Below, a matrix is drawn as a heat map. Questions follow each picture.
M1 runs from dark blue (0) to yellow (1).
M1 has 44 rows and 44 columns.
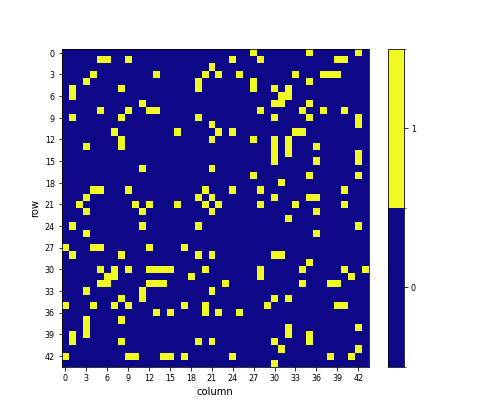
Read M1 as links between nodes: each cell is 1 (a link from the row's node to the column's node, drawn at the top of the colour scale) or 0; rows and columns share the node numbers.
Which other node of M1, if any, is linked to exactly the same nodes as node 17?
node 0
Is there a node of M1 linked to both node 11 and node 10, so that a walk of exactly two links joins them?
no
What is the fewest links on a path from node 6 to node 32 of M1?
1
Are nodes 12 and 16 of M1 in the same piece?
yes
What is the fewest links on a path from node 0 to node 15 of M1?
2
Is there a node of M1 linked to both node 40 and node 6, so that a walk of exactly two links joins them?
yes
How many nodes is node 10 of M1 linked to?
2
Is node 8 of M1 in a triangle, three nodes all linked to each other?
no
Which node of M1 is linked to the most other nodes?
node 30
